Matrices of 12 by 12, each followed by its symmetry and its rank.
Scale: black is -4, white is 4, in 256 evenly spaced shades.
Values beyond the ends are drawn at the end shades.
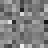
antisymmetric, rank two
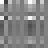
neither, rank one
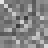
symmetric, full rank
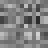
neither, rank two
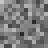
symmetric, full rank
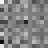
neither, rank two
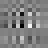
neither, rank one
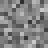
neither, full rank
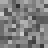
neither, full rank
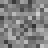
neither, full rank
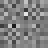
antisymmetric, rank two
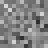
symmetric, full rank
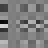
neither, rank one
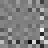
antisymmetric, rank two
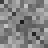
symmetric, full rank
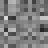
neither, rank two
